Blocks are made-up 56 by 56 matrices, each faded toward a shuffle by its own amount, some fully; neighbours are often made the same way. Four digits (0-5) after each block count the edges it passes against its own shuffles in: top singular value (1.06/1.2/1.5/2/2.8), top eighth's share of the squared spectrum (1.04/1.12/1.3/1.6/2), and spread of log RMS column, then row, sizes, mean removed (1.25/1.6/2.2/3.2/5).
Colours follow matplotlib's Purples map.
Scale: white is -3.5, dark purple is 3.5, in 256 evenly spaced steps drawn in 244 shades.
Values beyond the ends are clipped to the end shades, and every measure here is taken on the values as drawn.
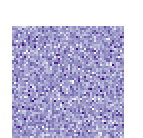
0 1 0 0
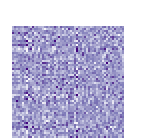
4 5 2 2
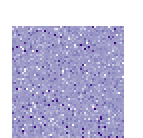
0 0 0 0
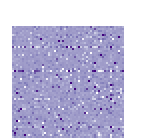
3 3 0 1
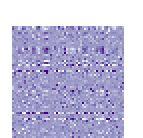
4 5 2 3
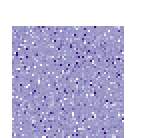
0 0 0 0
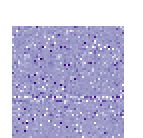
3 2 0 1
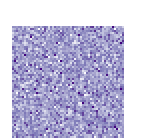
0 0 0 0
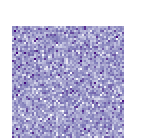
0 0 0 0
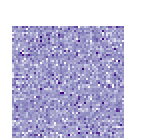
3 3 1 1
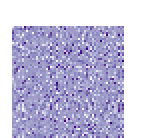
4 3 2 1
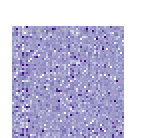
3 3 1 0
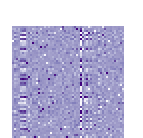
5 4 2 1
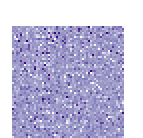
2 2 1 1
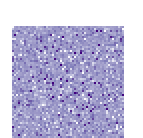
2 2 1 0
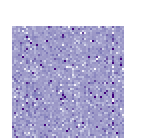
3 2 1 0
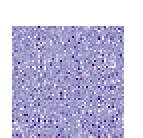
3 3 2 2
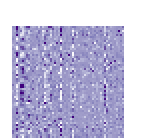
4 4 3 1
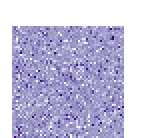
2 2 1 0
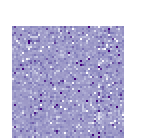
2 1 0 0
